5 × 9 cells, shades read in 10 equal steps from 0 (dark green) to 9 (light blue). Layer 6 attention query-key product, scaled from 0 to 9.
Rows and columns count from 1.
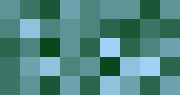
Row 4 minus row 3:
1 2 8 -1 3 -9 6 5 -4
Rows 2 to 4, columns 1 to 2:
4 8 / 2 4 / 3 6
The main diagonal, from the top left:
5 8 0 4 2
